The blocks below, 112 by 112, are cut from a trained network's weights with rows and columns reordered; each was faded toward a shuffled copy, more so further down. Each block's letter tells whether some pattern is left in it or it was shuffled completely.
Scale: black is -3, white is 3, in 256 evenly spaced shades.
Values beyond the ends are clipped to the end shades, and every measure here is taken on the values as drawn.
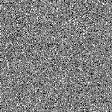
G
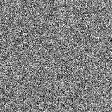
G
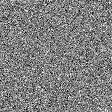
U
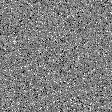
U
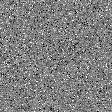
U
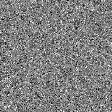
G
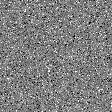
U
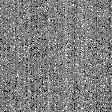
G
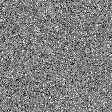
U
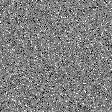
U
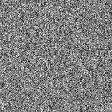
G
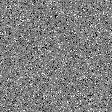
U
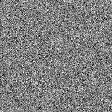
G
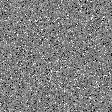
U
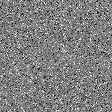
U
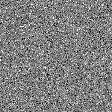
G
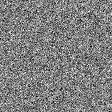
U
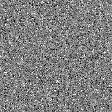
G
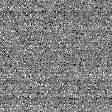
G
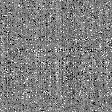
G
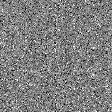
G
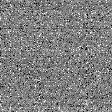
G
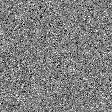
U
